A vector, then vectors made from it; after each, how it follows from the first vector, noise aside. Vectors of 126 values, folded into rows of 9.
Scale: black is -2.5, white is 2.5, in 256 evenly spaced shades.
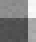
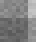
shrunk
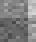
shrunk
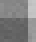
shrunk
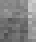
shrunk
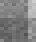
shrunk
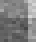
shrunk
